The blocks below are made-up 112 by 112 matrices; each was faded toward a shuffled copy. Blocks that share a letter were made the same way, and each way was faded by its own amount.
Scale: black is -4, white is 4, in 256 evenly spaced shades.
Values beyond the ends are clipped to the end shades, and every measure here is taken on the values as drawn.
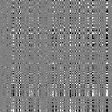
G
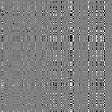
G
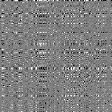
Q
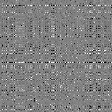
Q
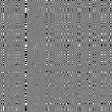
G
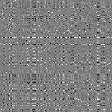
Q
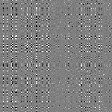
G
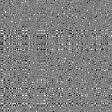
Q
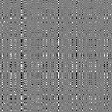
G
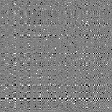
Q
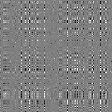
G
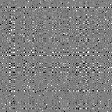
Q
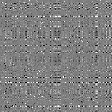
Q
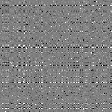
Q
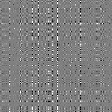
G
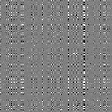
G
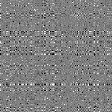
Q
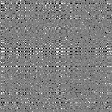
Q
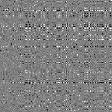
Q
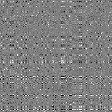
Q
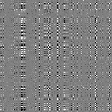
G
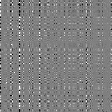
G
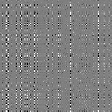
G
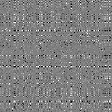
Q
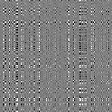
G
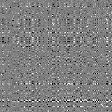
Q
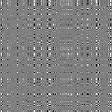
G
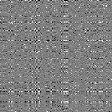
Q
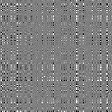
G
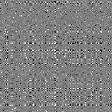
Q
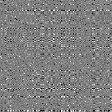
Q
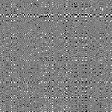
Q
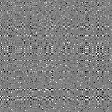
Q
